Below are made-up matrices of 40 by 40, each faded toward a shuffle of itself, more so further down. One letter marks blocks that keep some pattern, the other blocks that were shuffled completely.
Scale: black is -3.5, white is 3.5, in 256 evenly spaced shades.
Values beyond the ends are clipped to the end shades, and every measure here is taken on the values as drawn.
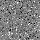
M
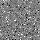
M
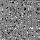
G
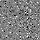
G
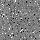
M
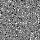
M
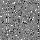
G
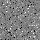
M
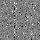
G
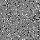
G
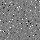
M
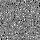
M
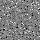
M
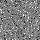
M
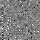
G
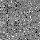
G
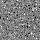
M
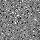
M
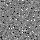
M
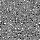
M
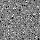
M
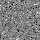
M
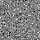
M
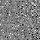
G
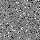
M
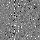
G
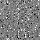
G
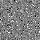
G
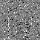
G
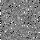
G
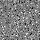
M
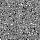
M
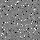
M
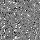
G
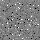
M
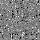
G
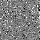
G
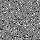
M
